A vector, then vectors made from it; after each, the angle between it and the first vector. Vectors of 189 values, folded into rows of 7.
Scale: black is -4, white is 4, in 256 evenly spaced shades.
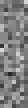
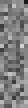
nearly opposite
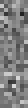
partly opposed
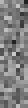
partly opposed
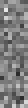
partly opposed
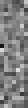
nearly parallel
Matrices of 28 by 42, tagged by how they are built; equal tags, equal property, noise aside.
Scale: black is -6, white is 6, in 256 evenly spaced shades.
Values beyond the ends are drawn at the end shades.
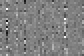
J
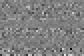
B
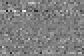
B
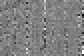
J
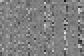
J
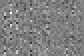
J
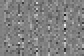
J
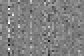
J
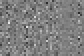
J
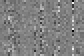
J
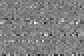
B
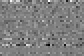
B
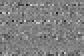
B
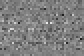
B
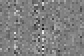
J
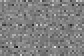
B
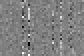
J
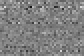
B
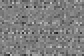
B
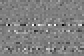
B
